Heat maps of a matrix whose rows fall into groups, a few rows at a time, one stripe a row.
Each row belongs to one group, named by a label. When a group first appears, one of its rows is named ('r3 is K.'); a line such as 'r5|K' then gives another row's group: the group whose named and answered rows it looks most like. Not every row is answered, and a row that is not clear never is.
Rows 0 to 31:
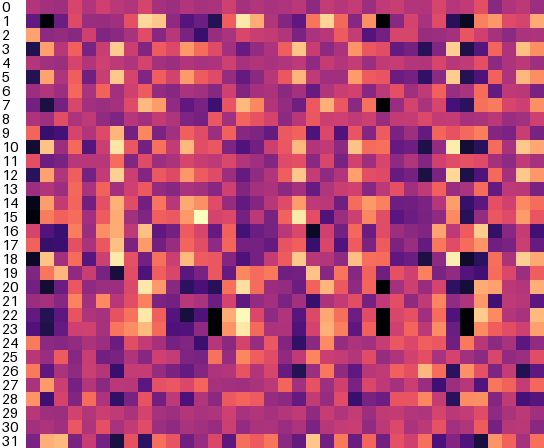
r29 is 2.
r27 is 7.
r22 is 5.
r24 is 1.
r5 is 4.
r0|2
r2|1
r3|4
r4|2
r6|2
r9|2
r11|2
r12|4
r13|2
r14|4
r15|4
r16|2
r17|2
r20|5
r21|2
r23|5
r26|1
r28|1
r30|2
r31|7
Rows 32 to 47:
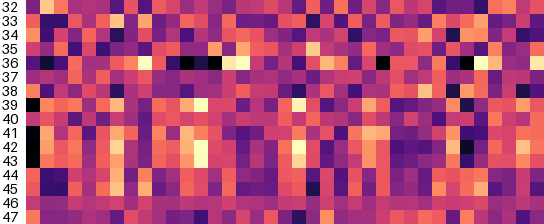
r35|7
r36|5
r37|2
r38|1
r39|4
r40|7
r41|4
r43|4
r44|2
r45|2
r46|2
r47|1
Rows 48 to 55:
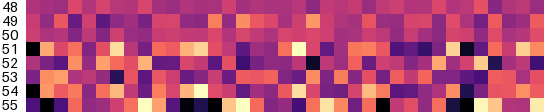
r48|2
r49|7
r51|4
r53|7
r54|4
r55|5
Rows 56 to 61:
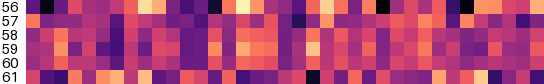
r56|5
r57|1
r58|7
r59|7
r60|7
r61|2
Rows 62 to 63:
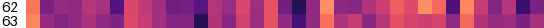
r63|1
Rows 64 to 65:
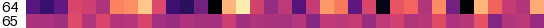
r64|5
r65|2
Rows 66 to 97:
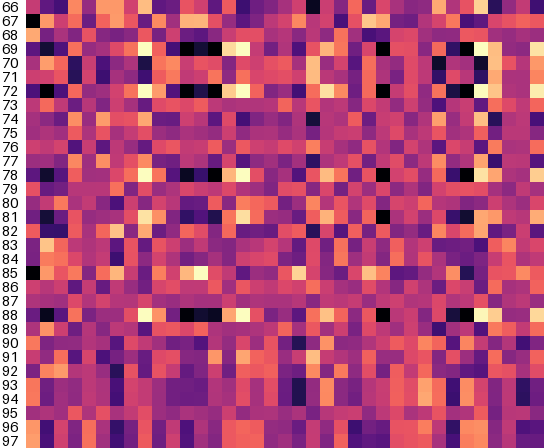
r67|4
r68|1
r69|5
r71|7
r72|5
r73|7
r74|2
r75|2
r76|7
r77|2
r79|2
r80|7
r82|2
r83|7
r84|7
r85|4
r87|2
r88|5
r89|7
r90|1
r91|7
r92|7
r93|1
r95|2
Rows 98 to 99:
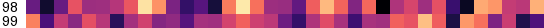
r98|5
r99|1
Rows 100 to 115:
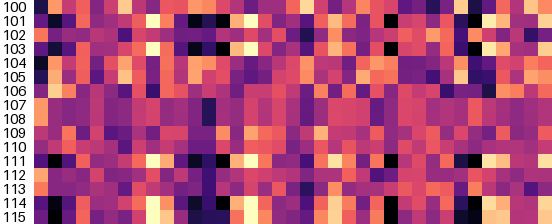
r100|4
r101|5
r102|1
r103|5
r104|4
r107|1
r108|1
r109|7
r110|7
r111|5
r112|1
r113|1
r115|5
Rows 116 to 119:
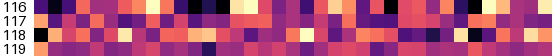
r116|5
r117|1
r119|1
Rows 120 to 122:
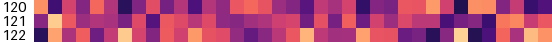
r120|1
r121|7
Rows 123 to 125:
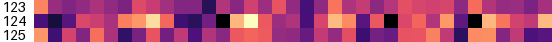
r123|1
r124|5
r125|1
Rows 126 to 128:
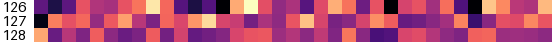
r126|5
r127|4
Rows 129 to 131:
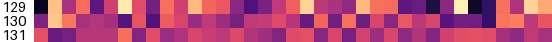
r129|4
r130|7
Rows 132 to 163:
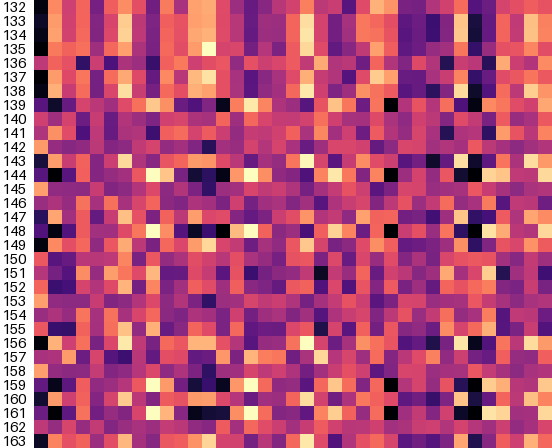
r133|4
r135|4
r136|7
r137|4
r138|4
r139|5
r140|7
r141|7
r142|1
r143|4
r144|5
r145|1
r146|2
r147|4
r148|5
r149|4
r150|2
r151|2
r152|2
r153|1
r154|2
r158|1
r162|7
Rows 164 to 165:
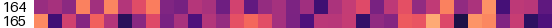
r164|2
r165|1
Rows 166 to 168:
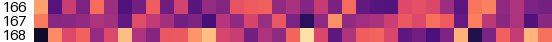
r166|1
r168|4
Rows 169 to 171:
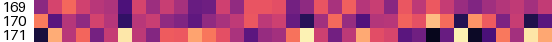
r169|7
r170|1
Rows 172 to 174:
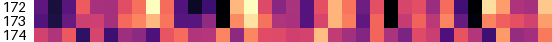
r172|5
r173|5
